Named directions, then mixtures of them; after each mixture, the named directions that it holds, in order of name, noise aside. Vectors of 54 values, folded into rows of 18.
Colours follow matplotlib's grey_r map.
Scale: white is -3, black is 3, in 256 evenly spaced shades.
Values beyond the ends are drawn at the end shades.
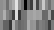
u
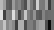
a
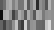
a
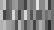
a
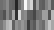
u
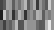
a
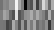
u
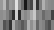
u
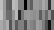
a, u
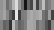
u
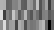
a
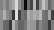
u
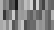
a, u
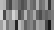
a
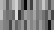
a, u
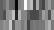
u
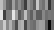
a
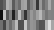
a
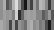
a, u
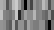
a, u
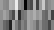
u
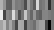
a
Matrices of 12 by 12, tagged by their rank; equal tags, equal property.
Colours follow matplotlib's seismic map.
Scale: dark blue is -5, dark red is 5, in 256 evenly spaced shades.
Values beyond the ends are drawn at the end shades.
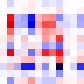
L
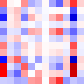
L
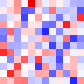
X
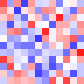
X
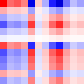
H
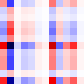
H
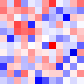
X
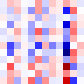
L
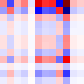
H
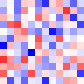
X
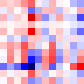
L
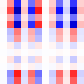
H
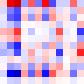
L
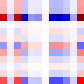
H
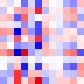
L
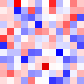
X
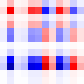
H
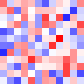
X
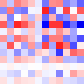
L
